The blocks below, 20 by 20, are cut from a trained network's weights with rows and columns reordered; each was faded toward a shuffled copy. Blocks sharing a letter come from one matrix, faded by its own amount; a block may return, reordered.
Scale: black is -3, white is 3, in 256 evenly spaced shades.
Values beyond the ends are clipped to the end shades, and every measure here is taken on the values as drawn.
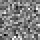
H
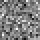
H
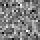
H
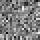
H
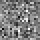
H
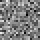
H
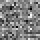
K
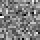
H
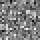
K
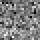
K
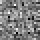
K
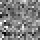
K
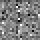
K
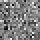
H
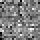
K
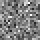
H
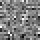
K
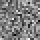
H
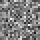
H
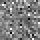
K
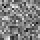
H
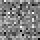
K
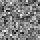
H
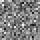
H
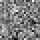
H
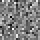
H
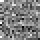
K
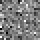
K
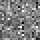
K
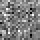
K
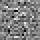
K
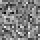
H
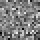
H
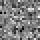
K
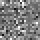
K
